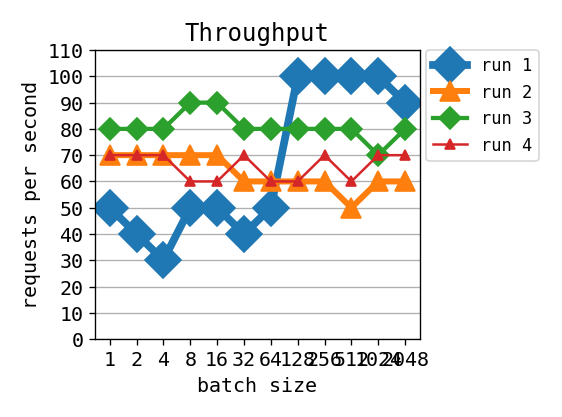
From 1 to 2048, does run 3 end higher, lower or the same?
the same
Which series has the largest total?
run 3
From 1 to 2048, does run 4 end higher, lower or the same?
the same
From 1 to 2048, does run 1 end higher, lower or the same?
higher
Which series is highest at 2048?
run 1
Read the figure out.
Title: Throughput
x-axis: batch size, ticks 1 2 4 8 16 32 64 128 256 512 1024 2048
y-axis: requests per second, ticks 0 10 20 30 40 50 60 70 80 90 100 110
Legend: run 1, run 2, run 3, run 4
Values:
run 1: 50 40 30 50 50 40 50 100 100 100 100 90
run 2: 70 70 70 70 70 60 60 60 60 50 60 60
run 3: 80 80 80 90 90 80 80 80 80 80 70 80
run 4: 70 70 70 60 60 70 60 60 70 60 70 70
